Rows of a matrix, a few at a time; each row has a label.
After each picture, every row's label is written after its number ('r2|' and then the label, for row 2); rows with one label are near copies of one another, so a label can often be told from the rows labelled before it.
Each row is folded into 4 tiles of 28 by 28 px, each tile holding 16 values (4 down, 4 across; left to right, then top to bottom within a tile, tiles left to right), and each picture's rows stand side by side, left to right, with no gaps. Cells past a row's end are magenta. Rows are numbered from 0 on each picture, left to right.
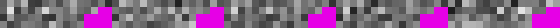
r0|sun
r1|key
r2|sun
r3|sun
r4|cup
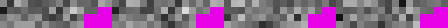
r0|cup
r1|cup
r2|key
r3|key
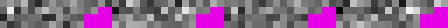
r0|sun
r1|cup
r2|sun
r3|cup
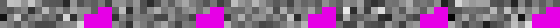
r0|key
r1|sun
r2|key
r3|sun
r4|key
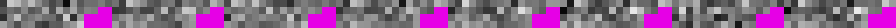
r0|key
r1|cup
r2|key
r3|cup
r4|cup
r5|cup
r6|sun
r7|cup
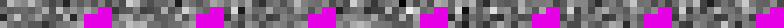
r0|key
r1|cup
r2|sun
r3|cup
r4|sun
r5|sun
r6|sun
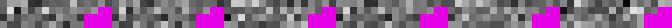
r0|sun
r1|sun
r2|key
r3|sun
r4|key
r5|cup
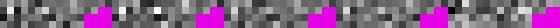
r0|sun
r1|sun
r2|sun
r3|sun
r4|cup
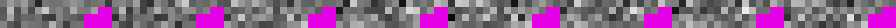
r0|sun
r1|sun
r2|key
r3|cup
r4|key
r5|cup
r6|cup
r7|key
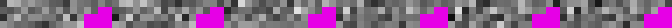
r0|key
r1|key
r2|cup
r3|sun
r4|sun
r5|sun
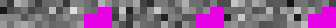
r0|cup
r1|sun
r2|key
